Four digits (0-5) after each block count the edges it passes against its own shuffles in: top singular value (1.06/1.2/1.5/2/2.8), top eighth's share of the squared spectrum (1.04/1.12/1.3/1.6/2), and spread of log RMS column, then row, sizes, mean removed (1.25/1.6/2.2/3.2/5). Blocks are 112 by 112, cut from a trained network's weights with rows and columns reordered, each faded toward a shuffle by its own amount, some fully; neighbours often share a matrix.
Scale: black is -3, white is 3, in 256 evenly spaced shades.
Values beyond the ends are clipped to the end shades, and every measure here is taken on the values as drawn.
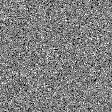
0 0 0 0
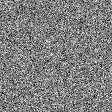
0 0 0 0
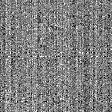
4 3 1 3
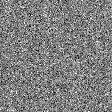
0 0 0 0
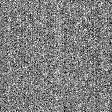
2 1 0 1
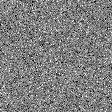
0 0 0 0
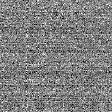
3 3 3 1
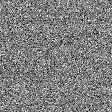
1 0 0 0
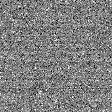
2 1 1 0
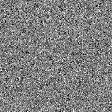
2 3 1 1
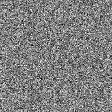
3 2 1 0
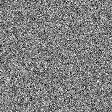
1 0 0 0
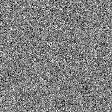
2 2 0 1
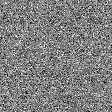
1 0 0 0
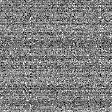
4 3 3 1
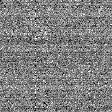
3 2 2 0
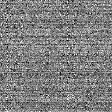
4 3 3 1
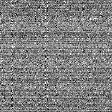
4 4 3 1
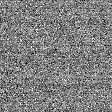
2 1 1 0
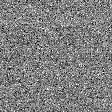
1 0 0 0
